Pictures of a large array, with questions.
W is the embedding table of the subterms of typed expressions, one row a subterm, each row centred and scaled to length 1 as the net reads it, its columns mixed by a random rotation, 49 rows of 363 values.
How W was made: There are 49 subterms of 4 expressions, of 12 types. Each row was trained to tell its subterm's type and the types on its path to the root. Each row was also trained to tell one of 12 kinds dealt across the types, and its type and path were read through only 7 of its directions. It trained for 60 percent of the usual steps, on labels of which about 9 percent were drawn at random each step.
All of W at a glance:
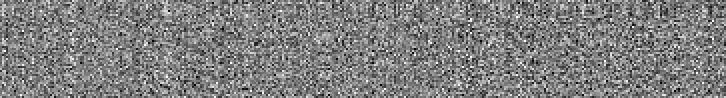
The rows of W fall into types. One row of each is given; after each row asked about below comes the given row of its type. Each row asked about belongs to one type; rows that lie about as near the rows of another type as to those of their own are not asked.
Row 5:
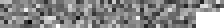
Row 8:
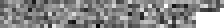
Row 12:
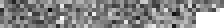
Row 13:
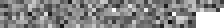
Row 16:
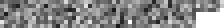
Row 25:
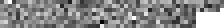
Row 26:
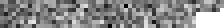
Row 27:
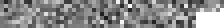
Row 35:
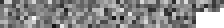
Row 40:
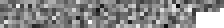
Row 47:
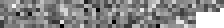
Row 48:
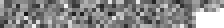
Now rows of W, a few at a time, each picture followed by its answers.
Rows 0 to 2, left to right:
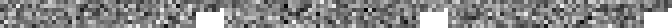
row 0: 40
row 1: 5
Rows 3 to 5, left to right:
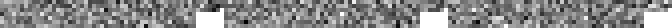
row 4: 8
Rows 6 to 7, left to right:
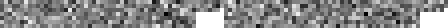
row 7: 25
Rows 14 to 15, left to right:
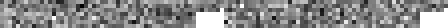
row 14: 25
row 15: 40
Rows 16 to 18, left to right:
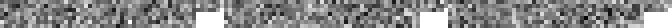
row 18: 12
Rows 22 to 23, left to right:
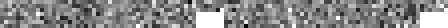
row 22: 40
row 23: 48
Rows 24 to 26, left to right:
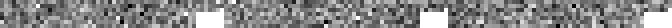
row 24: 12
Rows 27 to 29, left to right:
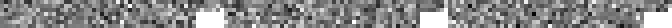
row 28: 16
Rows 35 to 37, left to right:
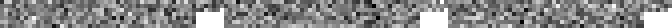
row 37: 5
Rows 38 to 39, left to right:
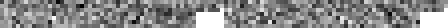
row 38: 25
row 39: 12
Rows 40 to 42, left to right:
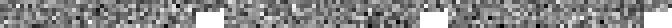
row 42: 48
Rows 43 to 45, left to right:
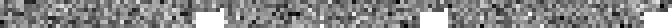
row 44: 13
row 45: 35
